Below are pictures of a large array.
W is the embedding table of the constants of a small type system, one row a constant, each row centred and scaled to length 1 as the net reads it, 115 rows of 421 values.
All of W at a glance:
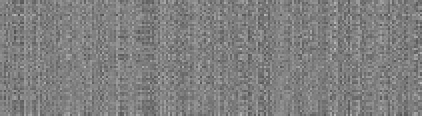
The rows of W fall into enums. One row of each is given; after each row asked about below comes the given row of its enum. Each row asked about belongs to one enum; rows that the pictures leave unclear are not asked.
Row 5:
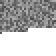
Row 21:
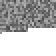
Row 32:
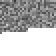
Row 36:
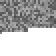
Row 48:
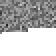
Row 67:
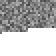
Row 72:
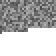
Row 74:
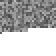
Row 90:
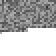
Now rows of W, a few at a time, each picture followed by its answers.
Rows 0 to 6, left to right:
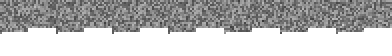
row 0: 36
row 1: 72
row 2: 72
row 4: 21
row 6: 32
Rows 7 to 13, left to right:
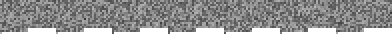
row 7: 90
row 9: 72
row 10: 72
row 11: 5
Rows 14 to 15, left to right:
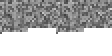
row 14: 74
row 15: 74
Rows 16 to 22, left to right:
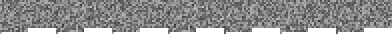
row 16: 90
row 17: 48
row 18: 90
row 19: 48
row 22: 72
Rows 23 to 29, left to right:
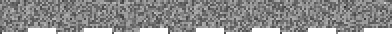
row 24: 90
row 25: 74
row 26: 72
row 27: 5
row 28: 5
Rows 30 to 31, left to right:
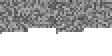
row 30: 36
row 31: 32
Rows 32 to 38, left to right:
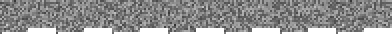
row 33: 5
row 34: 67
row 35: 48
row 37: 36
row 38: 32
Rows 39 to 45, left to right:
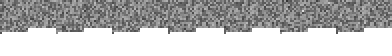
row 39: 5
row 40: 21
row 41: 5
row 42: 72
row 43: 72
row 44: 90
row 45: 72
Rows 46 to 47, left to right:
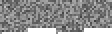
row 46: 90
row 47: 21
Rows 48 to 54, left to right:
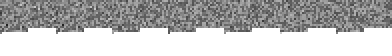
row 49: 48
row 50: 21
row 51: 72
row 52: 21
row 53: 90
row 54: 36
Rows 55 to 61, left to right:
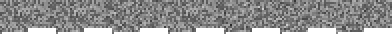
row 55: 36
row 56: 36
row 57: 67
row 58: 36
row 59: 48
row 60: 32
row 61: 21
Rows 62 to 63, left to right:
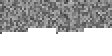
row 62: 5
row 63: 74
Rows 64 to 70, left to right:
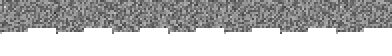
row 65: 5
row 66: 67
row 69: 5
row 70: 90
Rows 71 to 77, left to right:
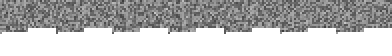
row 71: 21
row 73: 74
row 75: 72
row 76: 90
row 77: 90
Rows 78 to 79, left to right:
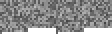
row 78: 36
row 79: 72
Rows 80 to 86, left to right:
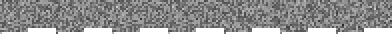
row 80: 90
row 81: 5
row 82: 90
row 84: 36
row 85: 21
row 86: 48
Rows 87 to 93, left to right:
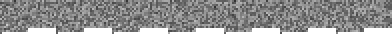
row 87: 32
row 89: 32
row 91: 74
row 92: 5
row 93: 36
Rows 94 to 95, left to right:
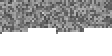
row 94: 74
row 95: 36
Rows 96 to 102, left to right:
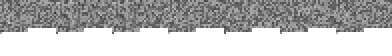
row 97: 74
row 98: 74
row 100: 72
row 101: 36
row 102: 90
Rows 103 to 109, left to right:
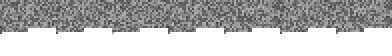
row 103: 72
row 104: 5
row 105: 90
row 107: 36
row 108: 5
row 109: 36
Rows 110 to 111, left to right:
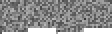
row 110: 72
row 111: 90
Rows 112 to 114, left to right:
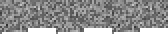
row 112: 48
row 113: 36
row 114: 48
